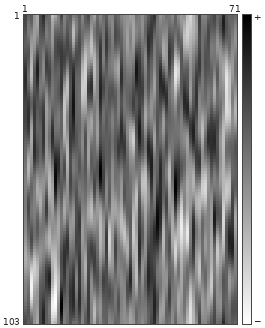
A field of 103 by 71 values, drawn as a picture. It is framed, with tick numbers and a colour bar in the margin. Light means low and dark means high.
Neither half mirrors the other. Streaks run downward. No overall slope runs across the table. The histogram is bell-shaped. The ninth with the lowest average is the bottom right.
